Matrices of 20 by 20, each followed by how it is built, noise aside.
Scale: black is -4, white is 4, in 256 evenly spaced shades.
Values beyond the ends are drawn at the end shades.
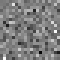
noise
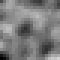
smooth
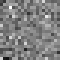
noise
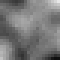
smooth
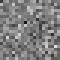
noise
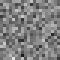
noise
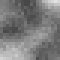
smooth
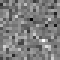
noise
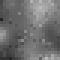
smooth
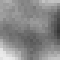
smooth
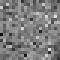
noise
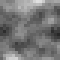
smooth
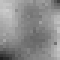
smooth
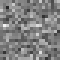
noise
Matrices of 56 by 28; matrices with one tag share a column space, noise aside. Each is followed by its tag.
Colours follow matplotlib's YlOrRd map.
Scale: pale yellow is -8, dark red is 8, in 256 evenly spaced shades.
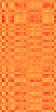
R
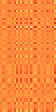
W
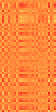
R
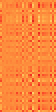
R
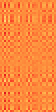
R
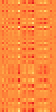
W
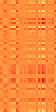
W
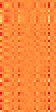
R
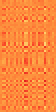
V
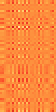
W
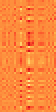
V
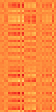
R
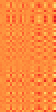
R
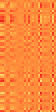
R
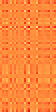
W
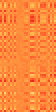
R
